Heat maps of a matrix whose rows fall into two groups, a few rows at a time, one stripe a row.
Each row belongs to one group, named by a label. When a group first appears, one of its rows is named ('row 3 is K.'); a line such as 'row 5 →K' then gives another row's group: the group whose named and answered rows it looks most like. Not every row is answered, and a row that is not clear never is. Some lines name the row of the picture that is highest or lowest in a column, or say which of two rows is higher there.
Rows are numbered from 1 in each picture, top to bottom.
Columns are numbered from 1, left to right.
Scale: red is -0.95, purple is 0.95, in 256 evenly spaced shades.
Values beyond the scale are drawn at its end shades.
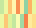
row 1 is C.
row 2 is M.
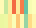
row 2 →C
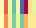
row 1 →M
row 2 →M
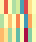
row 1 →M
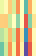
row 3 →C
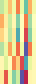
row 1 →C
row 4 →C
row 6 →M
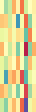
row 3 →C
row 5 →C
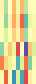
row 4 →C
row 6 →M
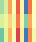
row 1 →C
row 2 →C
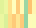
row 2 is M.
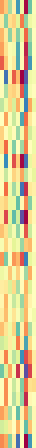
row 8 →C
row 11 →M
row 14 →M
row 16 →M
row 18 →M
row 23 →M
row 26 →M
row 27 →C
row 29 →M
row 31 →C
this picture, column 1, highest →27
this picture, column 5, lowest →27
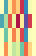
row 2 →C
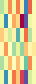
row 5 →C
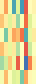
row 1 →M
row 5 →C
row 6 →M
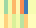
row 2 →M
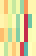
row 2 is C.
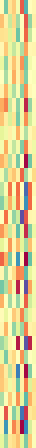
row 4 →M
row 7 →M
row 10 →C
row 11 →M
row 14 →C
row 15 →C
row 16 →M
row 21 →C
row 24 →M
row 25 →C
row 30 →M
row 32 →C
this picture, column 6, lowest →31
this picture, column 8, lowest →25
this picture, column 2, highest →31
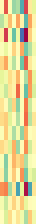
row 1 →M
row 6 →C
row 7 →C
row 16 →C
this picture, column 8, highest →14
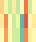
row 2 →M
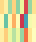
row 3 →M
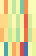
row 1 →M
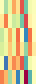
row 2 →M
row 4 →C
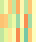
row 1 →C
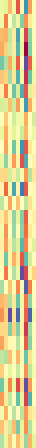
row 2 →M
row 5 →C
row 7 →M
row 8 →C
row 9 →M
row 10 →M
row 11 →M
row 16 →M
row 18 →M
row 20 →M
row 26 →C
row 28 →C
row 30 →M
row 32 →C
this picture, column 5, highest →23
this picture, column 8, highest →23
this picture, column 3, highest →23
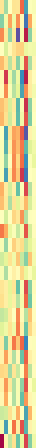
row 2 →C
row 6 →M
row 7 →M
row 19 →C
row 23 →C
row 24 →C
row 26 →M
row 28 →M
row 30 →C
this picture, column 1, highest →2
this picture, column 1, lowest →32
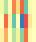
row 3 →M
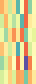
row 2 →M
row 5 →C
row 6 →C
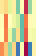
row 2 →M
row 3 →M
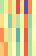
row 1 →C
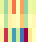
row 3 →M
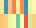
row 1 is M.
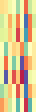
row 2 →C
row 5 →M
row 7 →C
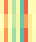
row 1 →M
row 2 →M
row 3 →M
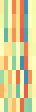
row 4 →M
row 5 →M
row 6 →C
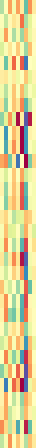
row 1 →C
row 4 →C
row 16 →M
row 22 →M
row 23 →M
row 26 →M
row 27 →C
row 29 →M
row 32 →C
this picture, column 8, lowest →9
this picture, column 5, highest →12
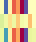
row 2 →C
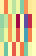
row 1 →M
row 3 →C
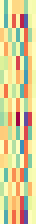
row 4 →M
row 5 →C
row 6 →C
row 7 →M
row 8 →C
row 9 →C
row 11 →M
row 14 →C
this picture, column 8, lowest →9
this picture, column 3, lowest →9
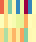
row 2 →M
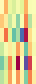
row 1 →M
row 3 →M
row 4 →C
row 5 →C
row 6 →C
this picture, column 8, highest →2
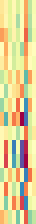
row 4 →M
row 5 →M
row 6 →C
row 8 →C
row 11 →M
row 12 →M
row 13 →C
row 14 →M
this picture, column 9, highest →16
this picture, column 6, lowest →9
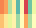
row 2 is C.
